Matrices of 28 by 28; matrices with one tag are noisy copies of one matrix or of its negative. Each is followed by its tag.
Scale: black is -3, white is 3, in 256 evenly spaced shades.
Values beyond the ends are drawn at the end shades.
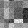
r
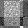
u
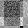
u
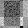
u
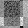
u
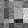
r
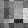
r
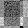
u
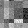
r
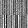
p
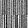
p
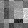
r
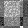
u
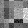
r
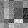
r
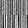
p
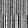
p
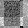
u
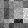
r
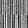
p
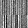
p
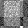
u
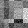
r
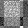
u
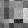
r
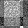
u
